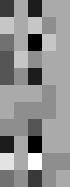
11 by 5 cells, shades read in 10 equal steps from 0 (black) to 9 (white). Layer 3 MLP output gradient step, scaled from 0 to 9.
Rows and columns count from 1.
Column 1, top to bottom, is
2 7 4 3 3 6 6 5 1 8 4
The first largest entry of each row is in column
2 1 4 2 4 1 1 4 2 3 5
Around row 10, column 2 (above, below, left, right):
6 5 8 9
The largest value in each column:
8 7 9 7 6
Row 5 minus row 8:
-2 0 -2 0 0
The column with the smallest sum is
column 3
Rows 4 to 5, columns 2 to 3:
7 5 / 5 1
